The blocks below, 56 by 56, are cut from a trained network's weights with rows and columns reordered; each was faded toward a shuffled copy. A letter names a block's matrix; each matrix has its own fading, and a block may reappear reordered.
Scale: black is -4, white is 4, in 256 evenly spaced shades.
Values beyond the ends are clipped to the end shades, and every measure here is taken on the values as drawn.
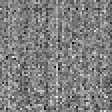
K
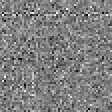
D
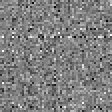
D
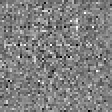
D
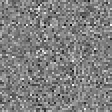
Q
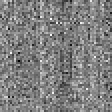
K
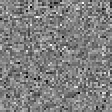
Q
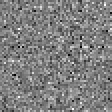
D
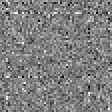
D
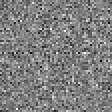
Q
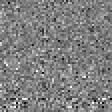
D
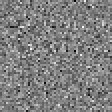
Q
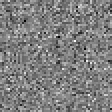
Q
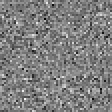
Q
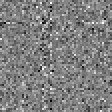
D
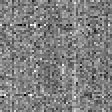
K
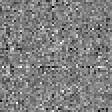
D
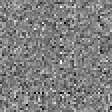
D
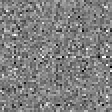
D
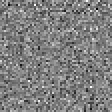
Q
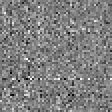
D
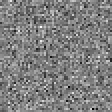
Q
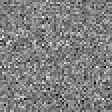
Q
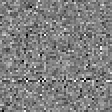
D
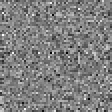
Q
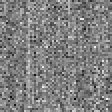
K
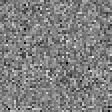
Q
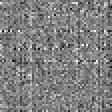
K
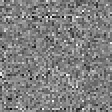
D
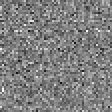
Q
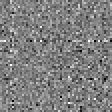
D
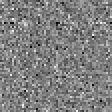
D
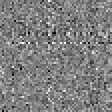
D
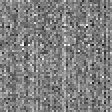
K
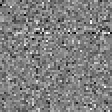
D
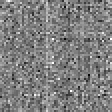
K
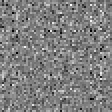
D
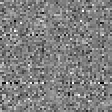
D
